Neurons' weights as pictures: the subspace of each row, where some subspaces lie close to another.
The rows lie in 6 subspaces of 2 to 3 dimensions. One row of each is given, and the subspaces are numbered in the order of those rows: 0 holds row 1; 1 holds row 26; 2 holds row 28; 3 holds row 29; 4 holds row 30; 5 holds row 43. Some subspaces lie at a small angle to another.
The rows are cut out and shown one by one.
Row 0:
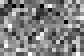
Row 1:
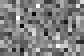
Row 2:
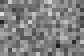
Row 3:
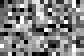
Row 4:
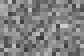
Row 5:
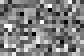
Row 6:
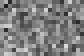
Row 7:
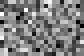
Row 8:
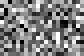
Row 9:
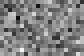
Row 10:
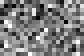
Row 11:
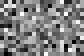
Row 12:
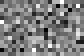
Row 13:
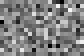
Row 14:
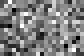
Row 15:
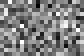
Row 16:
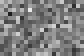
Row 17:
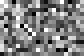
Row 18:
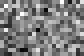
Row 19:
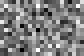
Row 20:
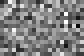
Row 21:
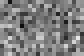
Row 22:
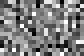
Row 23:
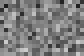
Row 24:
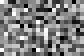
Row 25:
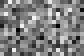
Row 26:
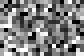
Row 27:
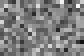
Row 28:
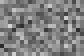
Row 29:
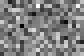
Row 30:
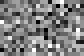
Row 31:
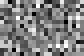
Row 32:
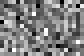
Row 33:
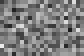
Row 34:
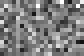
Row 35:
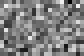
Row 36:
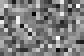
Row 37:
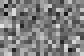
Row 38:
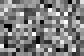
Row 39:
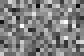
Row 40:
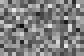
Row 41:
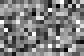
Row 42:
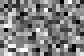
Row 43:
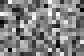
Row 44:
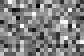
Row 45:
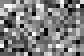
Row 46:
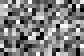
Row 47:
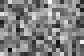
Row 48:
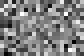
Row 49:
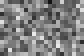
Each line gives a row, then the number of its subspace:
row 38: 4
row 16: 2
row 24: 4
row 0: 0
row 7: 5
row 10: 0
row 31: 0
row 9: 0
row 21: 1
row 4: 2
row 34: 3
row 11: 5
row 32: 0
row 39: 3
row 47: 5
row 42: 1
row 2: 5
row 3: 2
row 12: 4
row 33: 2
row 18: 1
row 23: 3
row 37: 5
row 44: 3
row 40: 2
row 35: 3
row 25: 5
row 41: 4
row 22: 0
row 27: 3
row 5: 4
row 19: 1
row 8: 2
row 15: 2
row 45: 0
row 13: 4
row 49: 5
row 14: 1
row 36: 4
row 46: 2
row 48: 5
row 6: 1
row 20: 0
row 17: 4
